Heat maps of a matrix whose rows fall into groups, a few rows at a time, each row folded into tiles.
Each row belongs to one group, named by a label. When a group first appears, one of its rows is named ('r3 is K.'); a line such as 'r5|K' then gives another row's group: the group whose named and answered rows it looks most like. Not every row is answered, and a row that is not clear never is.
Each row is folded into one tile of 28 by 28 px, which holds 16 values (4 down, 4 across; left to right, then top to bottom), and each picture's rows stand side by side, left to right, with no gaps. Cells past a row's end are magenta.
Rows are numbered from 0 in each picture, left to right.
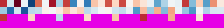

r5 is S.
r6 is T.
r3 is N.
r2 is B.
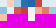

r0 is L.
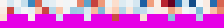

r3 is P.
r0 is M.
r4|S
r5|N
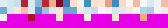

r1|T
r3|N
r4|N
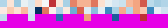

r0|B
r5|S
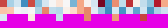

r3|T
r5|T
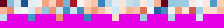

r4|L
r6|B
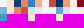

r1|N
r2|N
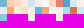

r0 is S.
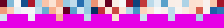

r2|M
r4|T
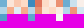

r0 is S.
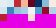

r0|T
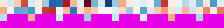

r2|P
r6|S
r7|B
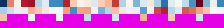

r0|N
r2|P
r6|L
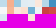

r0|B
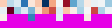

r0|M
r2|B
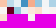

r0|M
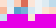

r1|L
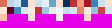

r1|M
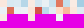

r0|M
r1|M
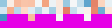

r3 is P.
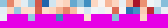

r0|P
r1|B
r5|M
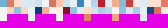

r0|P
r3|T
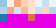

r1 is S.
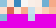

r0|B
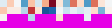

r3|P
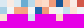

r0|L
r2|N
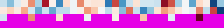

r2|N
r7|S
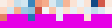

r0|S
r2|P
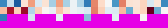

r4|P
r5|M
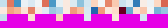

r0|B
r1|T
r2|L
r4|M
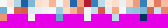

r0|L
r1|N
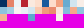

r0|N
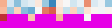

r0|S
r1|L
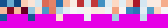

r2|N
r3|B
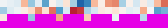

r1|B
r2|L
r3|N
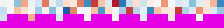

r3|P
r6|M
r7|T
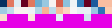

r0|N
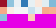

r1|L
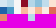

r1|B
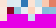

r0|M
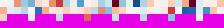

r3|S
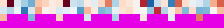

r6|P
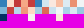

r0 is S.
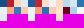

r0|P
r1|P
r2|M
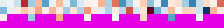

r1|B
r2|S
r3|T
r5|M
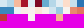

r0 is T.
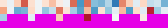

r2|T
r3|S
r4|P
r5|M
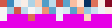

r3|N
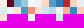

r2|P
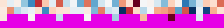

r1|P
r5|L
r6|S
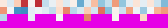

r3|S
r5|L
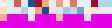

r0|T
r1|P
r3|B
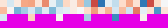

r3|B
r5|P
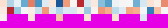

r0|M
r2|N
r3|L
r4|L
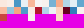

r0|S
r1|M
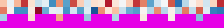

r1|M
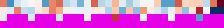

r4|S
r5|T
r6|P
